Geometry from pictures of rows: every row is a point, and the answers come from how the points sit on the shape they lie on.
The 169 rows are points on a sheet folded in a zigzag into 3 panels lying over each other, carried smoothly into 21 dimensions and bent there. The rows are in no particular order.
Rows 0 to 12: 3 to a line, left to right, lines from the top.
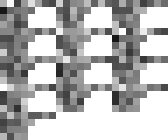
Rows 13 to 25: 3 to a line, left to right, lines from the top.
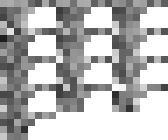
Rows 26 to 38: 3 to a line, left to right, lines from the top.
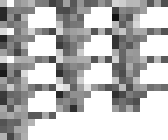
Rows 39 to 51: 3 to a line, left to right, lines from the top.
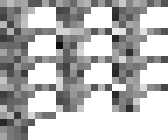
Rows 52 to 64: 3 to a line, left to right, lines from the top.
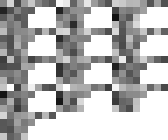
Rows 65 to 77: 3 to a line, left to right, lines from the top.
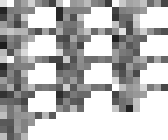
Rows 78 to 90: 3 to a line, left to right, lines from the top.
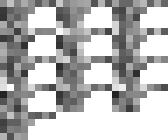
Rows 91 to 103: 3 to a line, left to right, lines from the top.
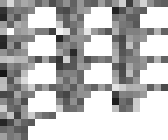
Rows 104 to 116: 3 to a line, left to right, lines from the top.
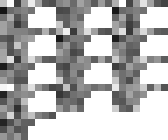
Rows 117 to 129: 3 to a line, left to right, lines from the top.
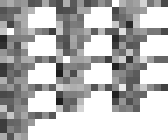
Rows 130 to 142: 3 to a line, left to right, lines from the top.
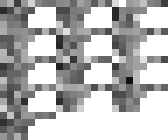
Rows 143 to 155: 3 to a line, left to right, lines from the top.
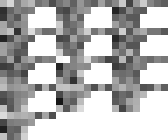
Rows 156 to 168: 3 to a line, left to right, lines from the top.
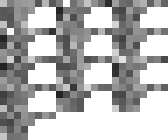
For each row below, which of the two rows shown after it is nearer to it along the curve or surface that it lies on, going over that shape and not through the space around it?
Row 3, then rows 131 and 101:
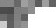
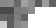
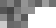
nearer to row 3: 131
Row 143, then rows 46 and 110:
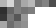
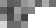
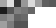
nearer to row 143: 46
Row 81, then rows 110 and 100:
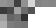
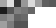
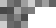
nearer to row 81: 110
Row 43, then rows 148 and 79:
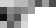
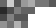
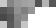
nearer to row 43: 79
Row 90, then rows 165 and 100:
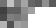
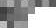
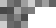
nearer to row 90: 165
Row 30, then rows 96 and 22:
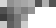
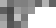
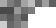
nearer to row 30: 96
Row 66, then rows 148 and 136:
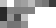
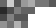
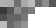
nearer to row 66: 136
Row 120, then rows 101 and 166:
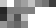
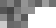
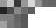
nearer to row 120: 101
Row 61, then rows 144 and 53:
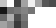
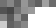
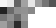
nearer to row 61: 144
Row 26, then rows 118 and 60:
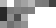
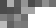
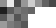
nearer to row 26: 118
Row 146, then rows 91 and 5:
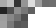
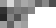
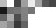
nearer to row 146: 5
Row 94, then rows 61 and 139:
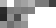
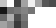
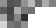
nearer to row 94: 139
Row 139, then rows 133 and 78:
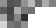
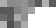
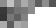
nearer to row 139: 78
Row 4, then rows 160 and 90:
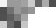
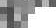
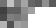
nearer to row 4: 160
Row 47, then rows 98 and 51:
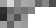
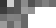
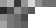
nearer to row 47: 98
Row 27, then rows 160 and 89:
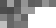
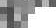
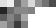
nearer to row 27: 89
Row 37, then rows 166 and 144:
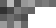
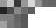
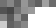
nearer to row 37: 166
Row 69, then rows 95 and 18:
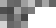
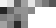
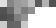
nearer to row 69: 95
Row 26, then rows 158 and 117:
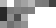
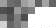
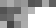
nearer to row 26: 158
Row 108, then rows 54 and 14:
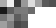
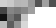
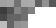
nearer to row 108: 14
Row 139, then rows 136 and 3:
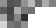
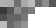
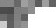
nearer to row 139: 3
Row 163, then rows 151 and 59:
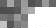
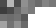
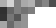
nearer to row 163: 151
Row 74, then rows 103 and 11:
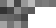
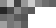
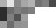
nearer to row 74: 103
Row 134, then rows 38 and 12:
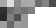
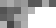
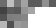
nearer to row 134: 12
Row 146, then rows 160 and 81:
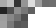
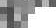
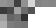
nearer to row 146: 81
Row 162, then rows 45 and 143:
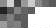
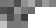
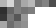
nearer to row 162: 45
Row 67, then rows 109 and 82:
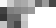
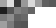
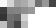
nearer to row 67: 82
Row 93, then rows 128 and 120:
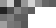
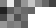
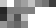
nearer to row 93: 128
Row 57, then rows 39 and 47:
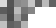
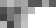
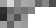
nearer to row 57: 39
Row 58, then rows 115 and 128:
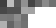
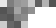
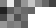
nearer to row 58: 128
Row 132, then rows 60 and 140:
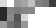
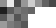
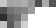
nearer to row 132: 140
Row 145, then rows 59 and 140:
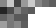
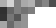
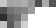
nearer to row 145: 59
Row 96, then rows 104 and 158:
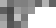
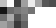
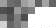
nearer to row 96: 158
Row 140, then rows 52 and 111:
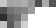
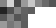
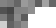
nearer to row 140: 111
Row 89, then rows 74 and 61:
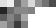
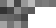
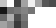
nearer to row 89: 74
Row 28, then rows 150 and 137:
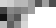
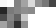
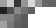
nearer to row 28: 150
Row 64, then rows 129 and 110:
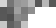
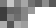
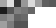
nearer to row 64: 129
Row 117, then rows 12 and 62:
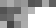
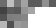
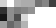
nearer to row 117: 62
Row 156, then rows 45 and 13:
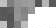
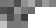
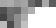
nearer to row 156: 13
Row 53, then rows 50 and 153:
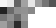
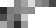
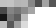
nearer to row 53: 50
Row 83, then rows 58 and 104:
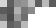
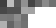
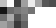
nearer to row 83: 58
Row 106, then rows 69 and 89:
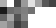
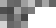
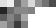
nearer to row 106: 69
